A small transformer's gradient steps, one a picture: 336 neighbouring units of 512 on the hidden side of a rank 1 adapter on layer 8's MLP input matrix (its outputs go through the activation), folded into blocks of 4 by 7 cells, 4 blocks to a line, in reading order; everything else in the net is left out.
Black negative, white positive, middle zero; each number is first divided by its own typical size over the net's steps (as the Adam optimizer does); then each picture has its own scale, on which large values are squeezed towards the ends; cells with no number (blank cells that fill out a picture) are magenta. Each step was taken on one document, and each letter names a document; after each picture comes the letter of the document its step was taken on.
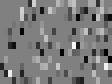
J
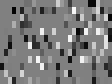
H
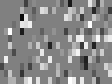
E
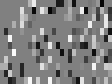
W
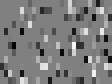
J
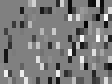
H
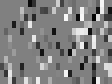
W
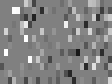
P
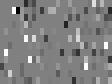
P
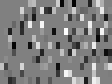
E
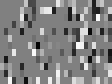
W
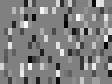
E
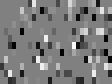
J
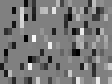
E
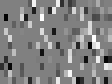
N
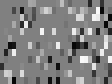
H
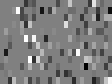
P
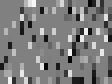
H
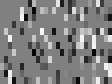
W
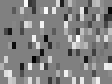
E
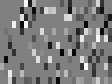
H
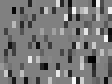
H
